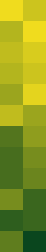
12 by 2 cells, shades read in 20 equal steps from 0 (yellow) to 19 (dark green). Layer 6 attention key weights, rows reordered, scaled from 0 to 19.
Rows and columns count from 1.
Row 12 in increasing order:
12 19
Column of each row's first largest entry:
2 1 1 1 1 2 1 1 1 2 1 2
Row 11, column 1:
16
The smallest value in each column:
0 0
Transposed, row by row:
0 5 4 5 7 4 13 14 14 10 16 12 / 3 0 2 3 1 7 8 10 11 15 15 19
